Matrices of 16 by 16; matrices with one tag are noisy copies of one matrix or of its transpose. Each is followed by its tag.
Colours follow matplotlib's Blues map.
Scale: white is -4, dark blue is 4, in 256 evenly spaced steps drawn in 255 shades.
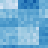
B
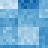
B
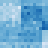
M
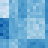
B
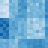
B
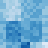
M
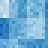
B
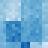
M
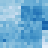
M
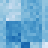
M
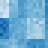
B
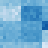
M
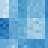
B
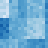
B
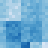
M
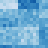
B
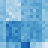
M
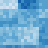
B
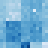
M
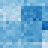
M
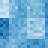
B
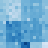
M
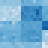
M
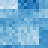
B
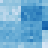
M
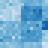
M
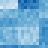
B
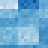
B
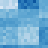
B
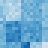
M
